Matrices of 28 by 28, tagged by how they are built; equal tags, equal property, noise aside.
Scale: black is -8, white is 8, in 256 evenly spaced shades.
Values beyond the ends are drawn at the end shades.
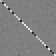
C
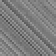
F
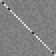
C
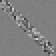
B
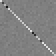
C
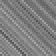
F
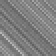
F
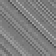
F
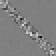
B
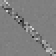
B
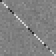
C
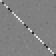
C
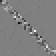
B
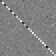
C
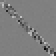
B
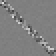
B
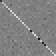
C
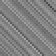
F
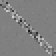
B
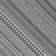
F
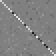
C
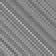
F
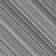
F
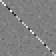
C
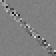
B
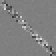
B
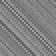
F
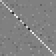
C
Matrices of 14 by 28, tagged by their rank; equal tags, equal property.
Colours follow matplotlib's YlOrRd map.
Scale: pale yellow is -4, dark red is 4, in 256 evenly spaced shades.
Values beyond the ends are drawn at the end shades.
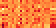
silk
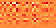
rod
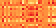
rod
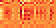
rod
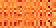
rod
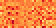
silk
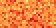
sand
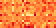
silk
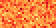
sand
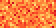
sand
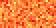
sand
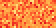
sand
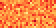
sand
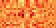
silk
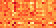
silk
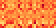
rod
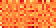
silk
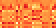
rod
